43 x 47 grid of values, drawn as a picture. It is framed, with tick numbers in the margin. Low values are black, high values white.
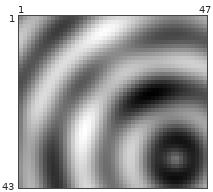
Lone odd cells: none. Mirror symmetry: none. Rings: centred on the bottom right.
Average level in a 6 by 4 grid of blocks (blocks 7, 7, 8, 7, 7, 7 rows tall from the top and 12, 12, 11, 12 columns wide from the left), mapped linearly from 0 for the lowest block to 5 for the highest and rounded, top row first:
3542
3444
4311
4523
2540
2440
